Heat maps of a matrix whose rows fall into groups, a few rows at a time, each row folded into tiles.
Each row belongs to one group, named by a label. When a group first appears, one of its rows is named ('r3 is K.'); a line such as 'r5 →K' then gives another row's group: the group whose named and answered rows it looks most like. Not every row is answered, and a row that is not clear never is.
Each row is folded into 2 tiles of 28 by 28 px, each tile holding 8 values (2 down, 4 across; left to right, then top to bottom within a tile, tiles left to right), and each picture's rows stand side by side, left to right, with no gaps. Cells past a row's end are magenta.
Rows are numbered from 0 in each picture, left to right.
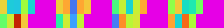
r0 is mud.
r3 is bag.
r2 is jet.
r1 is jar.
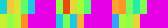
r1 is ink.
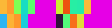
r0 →jet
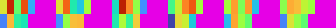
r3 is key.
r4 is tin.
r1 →jet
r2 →ink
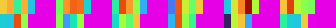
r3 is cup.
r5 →ink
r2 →ink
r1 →ink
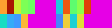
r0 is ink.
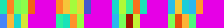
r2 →mud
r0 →cup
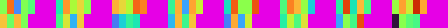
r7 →key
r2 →key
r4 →cup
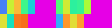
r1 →jet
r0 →bag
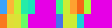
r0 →bag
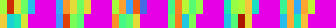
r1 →cup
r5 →jar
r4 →mud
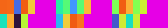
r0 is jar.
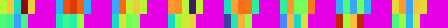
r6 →bag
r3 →jet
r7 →jar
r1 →ink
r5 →cup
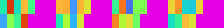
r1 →jar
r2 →bag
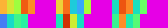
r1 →jet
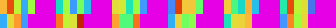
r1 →bag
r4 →mud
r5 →tin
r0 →jet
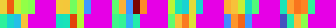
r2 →jar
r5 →key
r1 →mud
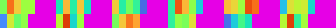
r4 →key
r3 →ink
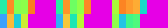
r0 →cup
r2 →ink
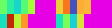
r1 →jar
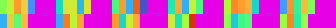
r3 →bag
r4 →ink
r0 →tin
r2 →bag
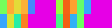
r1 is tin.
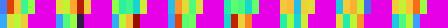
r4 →jet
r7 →key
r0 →cup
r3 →cup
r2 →jet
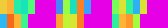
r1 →bag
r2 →jet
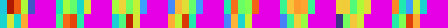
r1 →jet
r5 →key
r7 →mud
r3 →bag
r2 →mud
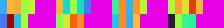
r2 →jar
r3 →key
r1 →mud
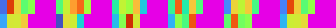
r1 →key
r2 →mud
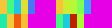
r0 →mud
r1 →mud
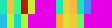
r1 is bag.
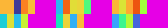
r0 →jar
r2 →key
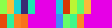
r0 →bag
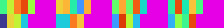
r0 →key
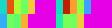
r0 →cup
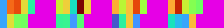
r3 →ink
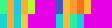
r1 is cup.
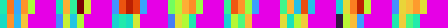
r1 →jar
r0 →jar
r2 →ink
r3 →key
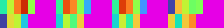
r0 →key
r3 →bag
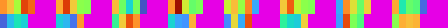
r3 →ink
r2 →mud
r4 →tin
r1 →ink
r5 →ink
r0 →key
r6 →cup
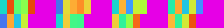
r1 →cup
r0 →cup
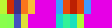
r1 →ink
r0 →jar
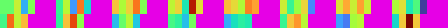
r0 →jet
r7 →mud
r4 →key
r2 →key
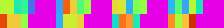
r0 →bag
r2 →jet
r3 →bag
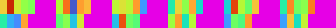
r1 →jar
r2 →tin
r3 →tin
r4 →cup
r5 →cup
